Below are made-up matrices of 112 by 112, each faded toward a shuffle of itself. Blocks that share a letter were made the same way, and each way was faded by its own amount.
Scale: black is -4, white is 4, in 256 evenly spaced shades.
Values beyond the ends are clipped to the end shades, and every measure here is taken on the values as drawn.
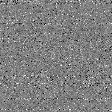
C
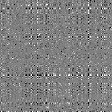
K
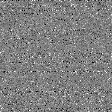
C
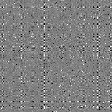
K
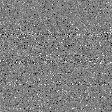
C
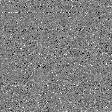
C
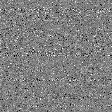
C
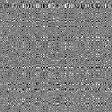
K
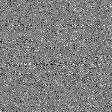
C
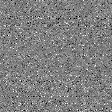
C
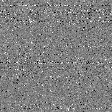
C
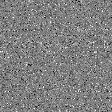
C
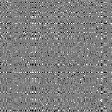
K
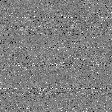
C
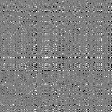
K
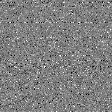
C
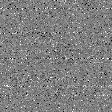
C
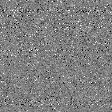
C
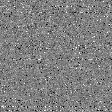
C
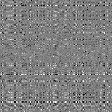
K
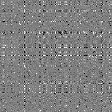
K
